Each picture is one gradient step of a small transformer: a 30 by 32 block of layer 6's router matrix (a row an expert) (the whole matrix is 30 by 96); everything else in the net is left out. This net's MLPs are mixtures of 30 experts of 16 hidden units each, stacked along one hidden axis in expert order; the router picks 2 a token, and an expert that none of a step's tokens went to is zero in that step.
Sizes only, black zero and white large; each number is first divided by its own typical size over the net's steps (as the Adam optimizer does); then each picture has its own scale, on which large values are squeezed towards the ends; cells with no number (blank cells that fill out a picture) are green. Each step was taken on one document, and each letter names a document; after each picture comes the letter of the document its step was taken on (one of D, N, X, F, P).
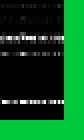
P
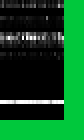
P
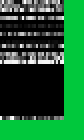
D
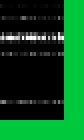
P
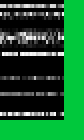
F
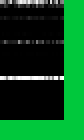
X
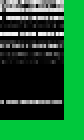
D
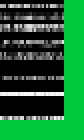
F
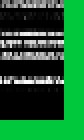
F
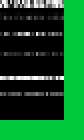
X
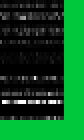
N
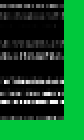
N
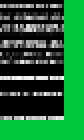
F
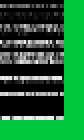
F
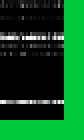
P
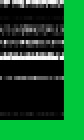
F
